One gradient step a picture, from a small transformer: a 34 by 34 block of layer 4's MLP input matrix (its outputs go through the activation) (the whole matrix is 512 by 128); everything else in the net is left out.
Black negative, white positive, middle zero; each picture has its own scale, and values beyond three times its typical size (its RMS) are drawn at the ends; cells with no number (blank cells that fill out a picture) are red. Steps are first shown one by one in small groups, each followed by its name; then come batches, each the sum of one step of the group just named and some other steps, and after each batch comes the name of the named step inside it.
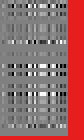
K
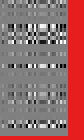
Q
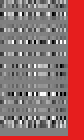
K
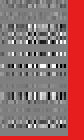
Q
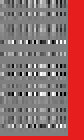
K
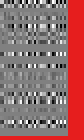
Q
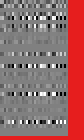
K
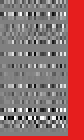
Q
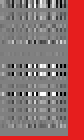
K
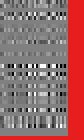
K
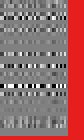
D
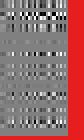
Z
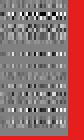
Z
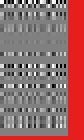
D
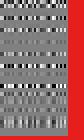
D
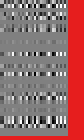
Z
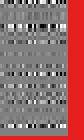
D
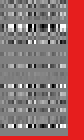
D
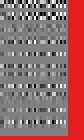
Z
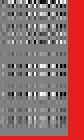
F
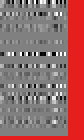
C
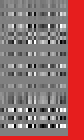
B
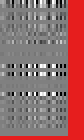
F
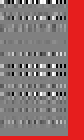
C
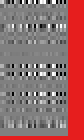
B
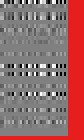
F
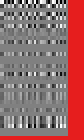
B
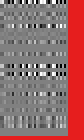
B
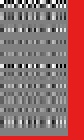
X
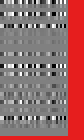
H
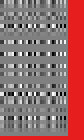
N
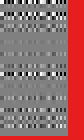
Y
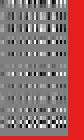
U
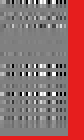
H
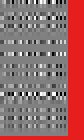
N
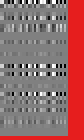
X
